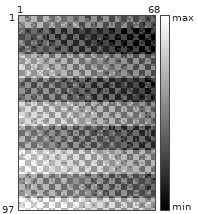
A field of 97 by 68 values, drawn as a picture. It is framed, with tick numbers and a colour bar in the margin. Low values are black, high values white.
Ninth with the lowest average: top right. Slope: up to the bottom left. Ninth with the highest average: bottom left. Stripes: horizontal, repeating 4 times.
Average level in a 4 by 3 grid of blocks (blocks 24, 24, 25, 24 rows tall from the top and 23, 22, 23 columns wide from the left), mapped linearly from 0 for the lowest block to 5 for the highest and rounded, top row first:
2 1 0
3 2 1
4 3 2
5 4 3
